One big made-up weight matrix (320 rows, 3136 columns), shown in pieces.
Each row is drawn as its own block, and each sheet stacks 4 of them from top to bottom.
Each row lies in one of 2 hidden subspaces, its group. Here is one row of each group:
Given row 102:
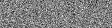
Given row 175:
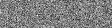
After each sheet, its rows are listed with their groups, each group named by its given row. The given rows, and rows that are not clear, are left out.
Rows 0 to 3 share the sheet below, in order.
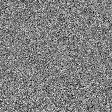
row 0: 102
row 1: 102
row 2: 175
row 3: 175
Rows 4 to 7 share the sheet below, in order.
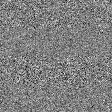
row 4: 102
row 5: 175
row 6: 102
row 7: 175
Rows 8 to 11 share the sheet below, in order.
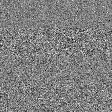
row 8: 175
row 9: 175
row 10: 175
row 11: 175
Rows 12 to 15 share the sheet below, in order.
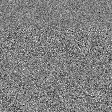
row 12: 175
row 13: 102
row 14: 175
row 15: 102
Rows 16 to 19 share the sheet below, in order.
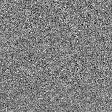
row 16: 102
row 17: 175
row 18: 175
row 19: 175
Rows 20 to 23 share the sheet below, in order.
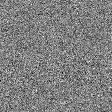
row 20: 175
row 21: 102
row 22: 102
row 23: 175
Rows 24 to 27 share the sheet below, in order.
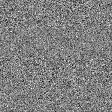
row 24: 175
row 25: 175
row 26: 102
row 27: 175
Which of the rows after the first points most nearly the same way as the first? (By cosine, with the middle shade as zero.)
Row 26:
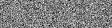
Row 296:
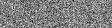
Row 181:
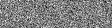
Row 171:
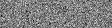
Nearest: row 296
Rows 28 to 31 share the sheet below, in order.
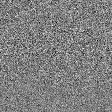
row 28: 175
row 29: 175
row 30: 175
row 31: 175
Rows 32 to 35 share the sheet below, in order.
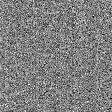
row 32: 102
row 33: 175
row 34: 175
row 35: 175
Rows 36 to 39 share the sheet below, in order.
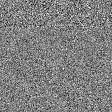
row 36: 175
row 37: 175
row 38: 102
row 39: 102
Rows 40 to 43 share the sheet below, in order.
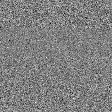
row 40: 102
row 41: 102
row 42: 102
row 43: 102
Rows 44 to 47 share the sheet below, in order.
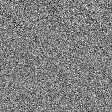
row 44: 102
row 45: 102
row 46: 102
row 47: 175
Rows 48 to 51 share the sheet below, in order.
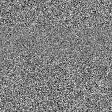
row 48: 175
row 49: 175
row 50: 102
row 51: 102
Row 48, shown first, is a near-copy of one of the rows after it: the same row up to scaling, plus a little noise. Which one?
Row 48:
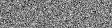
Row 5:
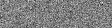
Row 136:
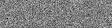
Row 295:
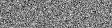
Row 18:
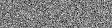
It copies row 295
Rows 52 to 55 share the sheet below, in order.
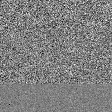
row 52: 175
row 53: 102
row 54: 175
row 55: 175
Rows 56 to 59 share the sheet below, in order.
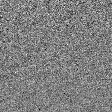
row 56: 175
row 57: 175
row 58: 175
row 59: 175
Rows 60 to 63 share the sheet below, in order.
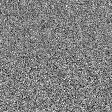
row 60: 175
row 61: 175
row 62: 102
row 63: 175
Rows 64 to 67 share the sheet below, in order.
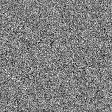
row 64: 102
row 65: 175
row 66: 102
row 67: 175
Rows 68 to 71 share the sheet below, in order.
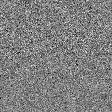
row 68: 102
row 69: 102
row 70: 175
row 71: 102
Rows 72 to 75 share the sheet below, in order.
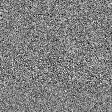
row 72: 175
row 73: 102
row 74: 102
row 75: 102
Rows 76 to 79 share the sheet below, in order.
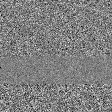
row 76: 102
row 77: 175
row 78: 175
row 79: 102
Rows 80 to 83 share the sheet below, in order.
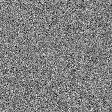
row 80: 102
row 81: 175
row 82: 102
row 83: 102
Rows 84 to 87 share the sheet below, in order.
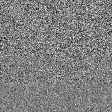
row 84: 102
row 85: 175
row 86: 175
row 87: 102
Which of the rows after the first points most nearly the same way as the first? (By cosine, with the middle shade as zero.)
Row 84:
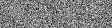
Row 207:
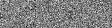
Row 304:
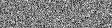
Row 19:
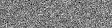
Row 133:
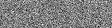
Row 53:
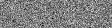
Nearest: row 53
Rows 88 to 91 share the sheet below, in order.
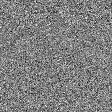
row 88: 102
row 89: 175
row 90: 102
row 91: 175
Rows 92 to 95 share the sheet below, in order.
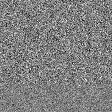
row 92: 175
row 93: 102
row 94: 102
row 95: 102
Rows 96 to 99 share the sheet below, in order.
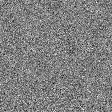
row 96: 102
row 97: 102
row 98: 175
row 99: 175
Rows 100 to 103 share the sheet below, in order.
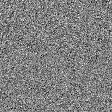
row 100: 102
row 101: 175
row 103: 175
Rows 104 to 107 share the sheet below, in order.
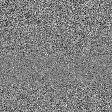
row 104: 175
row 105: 102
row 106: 102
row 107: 175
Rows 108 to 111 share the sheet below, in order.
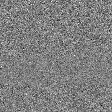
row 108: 175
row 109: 102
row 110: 175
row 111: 102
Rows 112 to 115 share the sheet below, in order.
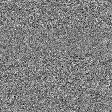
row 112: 102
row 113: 102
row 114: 175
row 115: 102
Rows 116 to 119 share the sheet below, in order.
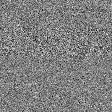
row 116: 102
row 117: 102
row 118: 175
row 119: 102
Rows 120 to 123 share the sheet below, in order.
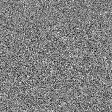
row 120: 102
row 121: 102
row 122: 175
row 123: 175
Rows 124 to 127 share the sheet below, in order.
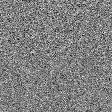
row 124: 102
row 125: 175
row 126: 175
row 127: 102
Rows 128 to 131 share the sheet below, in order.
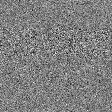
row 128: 175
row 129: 175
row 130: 102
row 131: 175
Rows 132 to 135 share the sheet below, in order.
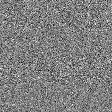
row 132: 102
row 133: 102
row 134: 175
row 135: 102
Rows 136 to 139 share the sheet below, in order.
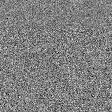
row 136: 175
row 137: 175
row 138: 102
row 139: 175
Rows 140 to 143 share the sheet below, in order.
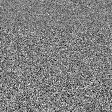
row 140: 175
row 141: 175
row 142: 175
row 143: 175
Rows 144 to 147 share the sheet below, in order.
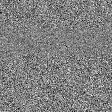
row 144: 175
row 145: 175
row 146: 102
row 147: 102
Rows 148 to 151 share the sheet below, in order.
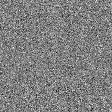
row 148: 102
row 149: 102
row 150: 175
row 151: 102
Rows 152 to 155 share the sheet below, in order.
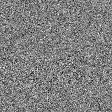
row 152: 102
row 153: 175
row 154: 102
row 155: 102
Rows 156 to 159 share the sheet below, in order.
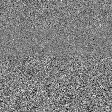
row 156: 102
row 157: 102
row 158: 175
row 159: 175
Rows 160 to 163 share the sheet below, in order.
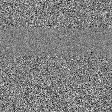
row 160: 102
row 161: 102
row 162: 102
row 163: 102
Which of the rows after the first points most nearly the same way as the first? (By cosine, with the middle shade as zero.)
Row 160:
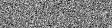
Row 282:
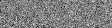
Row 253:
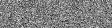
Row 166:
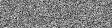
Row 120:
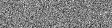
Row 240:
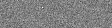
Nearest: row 120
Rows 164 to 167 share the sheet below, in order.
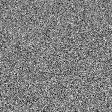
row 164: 102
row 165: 175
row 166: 175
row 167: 175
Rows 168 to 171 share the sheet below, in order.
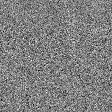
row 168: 102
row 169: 102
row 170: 175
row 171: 102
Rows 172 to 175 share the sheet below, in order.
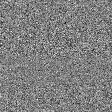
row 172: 102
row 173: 175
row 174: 175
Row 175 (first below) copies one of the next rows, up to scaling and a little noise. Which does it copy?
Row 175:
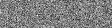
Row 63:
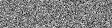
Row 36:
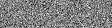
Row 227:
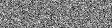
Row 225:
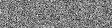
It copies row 225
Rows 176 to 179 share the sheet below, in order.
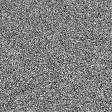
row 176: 102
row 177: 102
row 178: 102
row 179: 175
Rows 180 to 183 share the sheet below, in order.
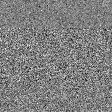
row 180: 102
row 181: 175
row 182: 102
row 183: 175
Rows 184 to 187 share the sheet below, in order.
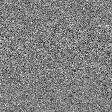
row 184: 102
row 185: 175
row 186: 102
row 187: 175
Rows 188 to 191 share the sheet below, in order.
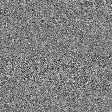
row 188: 175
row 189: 102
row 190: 102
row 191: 102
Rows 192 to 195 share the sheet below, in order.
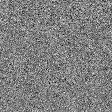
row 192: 175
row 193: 102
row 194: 102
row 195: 102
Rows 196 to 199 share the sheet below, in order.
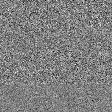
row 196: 102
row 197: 102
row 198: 175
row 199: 102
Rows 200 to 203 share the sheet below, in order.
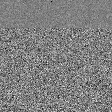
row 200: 102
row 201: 175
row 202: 102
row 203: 102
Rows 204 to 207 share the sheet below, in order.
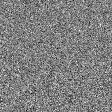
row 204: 102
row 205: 175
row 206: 175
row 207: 175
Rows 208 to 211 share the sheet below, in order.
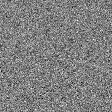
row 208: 102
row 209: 175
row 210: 102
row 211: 175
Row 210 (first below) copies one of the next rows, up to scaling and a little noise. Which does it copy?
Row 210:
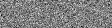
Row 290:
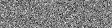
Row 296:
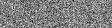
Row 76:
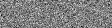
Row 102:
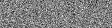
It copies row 76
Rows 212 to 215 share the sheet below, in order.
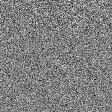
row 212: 102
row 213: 175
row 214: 102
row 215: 175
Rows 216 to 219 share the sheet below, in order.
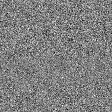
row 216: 175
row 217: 175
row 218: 175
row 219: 175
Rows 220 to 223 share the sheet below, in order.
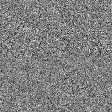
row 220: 102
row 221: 102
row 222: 102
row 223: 175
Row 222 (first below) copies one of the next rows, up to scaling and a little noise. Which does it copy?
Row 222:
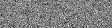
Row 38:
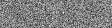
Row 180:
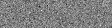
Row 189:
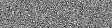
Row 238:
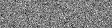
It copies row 238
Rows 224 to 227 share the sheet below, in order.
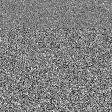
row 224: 102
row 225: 175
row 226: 102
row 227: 175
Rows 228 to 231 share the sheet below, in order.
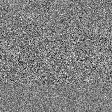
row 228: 175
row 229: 102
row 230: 175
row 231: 102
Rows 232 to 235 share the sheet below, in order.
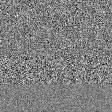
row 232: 175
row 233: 175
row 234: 102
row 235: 175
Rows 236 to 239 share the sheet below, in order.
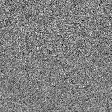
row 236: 175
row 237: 102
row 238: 102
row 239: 175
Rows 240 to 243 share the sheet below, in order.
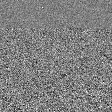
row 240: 102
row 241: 175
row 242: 175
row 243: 102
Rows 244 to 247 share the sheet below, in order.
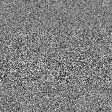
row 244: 102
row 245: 175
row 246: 175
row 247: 102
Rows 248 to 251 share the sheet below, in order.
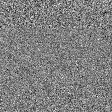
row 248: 102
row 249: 175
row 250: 175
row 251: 175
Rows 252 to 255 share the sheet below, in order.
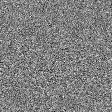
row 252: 102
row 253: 175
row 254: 175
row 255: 102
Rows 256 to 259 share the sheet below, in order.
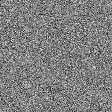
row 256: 175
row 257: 102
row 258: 175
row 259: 102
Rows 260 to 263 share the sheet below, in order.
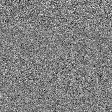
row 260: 175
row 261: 102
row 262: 102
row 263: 175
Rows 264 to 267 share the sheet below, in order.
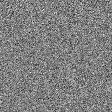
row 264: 102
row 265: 175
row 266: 102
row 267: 175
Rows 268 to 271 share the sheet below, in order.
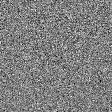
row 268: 175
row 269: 102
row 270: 102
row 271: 102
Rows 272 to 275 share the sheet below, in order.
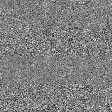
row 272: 175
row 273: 175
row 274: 175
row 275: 175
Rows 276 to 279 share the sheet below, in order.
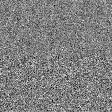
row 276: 175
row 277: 175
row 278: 175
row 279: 175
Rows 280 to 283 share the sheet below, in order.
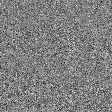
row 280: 175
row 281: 102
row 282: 175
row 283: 175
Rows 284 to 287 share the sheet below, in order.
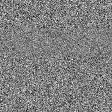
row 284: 175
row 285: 102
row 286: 102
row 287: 175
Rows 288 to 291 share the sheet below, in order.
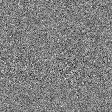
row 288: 175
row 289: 102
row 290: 102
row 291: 175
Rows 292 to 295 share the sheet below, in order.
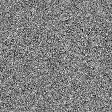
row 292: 175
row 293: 102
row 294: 102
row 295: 175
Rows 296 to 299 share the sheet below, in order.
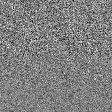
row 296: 102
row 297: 102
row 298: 102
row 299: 175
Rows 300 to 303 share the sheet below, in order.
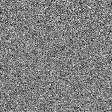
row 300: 175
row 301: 175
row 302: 175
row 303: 175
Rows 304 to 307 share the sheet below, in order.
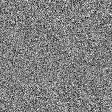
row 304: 175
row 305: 102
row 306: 102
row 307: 102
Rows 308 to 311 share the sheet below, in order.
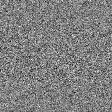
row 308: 175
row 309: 175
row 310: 102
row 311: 175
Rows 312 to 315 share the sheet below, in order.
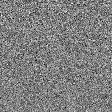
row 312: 102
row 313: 102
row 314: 102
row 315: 102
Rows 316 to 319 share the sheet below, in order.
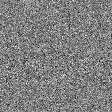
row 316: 102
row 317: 175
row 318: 175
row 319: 175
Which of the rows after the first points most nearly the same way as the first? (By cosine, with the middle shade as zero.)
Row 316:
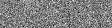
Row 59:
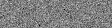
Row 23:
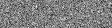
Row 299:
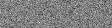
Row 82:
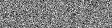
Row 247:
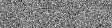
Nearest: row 247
